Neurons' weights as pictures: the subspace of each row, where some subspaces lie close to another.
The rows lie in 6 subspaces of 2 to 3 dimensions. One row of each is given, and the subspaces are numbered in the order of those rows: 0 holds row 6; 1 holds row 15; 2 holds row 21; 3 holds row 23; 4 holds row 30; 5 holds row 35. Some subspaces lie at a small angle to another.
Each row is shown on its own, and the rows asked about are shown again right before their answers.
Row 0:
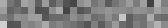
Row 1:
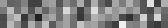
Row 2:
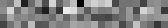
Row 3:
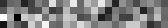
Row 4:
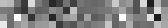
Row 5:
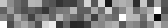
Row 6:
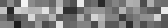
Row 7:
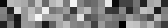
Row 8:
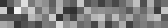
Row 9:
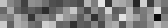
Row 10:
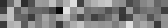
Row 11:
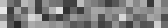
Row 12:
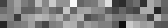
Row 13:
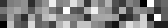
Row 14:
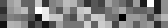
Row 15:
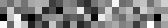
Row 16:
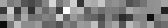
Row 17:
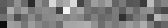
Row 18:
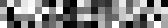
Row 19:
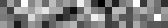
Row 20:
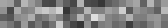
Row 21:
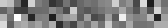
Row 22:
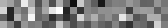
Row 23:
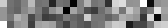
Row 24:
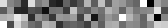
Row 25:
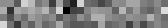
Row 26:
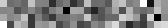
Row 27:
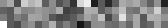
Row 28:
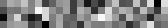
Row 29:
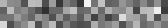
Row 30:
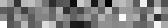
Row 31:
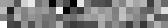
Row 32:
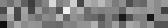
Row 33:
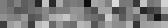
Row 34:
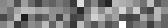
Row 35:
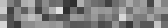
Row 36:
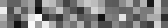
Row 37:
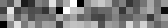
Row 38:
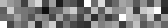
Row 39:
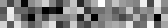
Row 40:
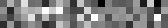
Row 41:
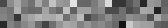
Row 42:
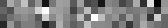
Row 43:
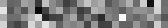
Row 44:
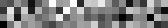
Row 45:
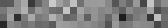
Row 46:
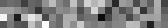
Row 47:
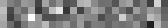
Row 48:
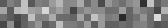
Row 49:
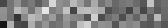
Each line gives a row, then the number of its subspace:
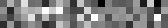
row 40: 1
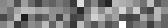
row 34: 3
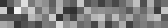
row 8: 2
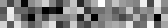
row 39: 1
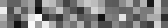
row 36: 5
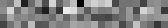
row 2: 4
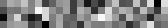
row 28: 1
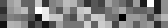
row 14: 5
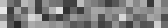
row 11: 5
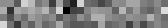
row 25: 0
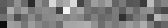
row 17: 0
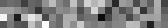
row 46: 1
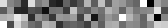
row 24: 0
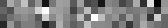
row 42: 1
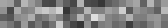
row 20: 5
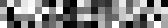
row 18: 3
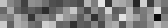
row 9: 4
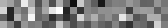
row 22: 1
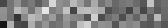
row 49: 5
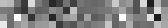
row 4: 2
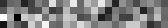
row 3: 1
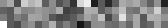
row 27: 4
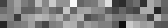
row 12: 3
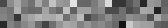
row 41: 3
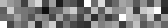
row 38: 4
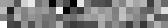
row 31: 0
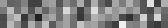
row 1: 3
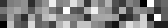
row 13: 3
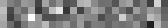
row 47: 1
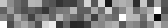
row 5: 4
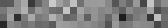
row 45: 2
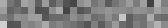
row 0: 5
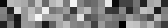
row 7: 3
